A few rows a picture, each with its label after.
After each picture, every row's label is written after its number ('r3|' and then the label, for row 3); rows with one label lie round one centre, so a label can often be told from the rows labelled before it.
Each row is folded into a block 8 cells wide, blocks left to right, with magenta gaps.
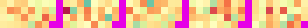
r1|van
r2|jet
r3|jet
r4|jet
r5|van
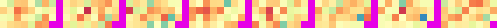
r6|van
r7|jet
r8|jet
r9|van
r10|van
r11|jet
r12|jet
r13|jet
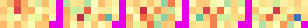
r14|van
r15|jet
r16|van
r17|van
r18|jet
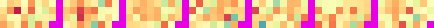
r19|van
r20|van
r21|van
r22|jet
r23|jet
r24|jet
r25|van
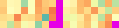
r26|jet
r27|van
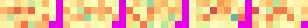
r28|van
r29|jet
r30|jet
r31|jet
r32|jet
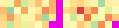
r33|jet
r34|van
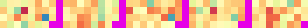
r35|jet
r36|van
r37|jet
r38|jet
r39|van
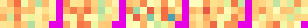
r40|van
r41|van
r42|jet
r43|van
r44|van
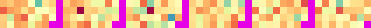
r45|van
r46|van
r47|jet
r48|van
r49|jet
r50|jet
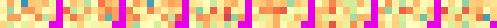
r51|jet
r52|jet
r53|jet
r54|jet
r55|van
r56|van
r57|jet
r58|jet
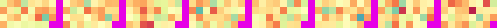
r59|jet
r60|jet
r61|van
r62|jet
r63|van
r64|jet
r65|jet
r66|van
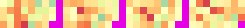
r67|van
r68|van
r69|van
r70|jet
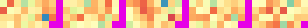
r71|jet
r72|jet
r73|van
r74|jet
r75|van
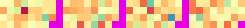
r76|jet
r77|van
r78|jet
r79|van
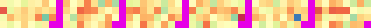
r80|jet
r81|van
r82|van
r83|jet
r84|jet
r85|van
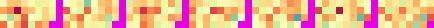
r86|van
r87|jet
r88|van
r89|jet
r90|jet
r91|jet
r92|jet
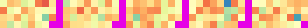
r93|jet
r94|van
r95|van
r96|van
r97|jet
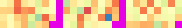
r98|van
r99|jet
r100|van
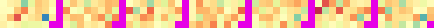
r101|jet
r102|jet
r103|jet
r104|van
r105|jet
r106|jet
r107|jet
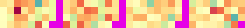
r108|van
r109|van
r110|jet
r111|jet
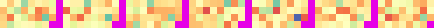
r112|jet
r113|jet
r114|jet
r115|van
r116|jet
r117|jet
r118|jet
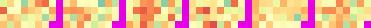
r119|jet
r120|van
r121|van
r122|van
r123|jet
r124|van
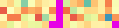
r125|jet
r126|jet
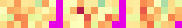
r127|van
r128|van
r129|van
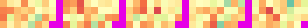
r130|van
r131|van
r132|van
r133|van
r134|van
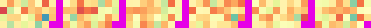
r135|jet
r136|van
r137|van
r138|jet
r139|jet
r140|van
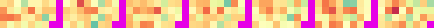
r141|jet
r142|van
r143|van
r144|van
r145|van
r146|van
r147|van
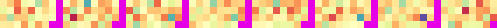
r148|van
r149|jet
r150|jet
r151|jet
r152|jet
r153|jet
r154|jet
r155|jet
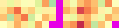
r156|van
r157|van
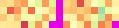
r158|van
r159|van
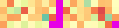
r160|jet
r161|jet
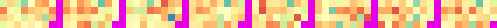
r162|jet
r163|van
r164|jet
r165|van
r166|van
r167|jet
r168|van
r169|van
